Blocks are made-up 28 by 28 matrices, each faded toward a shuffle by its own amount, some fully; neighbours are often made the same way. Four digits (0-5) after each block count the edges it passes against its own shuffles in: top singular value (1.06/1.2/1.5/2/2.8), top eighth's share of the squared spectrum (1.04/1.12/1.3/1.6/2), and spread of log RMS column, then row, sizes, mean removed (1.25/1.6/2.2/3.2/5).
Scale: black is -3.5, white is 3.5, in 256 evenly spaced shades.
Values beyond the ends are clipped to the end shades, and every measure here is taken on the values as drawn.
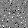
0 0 0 0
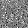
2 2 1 0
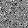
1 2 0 0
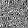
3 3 0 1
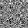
3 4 2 1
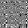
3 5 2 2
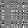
4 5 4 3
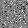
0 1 0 0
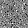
1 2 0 0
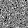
0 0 0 0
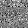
1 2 0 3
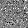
0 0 0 0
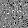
0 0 0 0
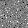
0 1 0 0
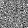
2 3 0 0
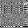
4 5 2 3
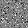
1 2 0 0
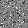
0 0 0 0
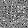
2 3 0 1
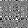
4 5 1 3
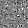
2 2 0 0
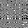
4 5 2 2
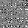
3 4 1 2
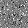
1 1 0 0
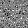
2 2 0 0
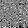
3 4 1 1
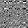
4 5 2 2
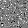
0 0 0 0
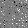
2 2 1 0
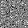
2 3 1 0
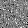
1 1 0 0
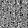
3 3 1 0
